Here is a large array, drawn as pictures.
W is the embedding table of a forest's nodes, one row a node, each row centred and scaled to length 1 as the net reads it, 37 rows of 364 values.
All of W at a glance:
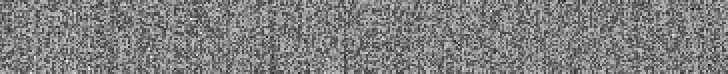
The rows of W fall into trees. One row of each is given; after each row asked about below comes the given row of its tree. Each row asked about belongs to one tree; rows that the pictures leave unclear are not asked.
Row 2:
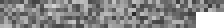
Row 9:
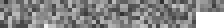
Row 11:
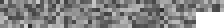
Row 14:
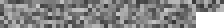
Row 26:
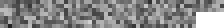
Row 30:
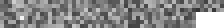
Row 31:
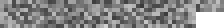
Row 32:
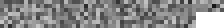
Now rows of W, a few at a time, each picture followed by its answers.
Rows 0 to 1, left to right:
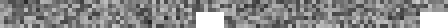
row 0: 26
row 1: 26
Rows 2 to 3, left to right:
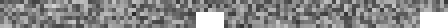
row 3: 9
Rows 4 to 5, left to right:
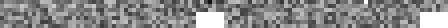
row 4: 2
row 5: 11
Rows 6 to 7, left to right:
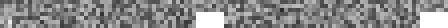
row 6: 32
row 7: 32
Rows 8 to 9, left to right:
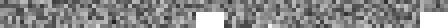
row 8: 26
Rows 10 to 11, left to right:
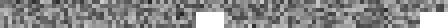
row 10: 26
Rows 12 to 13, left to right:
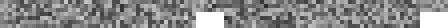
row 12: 32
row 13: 26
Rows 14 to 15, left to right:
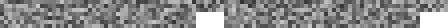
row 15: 14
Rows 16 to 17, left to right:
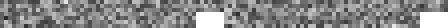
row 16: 2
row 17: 31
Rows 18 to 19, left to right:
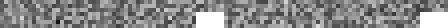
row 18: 14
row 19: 30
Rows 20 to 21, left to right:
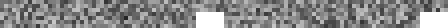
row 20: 9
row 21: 30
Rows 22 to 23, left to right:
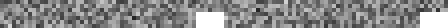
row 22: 9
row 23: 30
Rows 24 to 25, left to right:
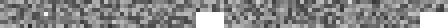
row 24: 11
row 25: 11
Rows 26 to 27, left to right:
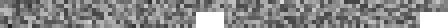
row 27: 31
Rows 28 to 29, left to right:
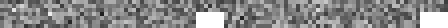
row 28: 2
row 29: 9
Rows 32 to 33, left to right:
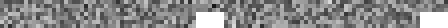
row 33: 9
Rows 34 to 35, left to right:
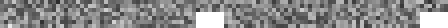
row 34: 11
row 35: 31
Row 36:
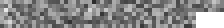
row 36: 31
